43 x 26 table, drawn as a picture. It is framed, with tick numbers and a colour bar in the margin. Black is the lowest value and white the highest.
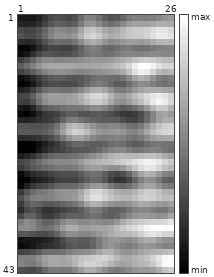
Histogram: bell-shaped. Slope: up to the right. Stripes: horizontal, repeating 8 times. Lone odd cells: none. Ninth with the lowest average: middle left.
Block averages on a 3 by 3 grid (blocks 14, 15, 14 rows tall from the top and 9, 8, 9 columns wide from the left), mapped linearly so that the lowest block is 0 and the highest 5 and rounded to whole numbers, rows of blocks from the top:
135 | 034 | 145
